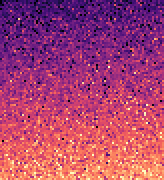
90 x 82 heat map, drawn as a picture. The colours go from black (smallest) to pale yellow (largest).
No single row or column stands out from its neighbours. The texture is fine-grained noise. Values rise toward the bottom. On average the colour sits 50% of the way up the scale. The top left is the ninth with the lowest average.
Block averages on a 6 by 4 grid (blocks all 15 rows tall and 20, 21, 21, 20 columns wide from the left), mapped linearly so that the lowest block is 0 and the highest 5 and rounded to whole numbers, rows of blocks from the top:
0000 | 1111 | 2222 | 3333 | 4444 | 5555
